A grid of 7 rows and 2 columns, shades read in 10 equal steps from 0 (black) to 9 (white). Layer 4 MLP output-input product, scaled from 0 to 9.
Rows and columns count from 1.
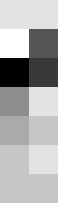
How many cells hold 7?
4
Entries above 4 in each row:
2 1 0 2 2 2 2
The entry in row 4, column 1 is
5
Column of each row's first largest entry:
1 1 2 2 2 2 1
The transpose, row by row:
8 9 0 5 6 7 7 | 8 3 2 8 7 8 7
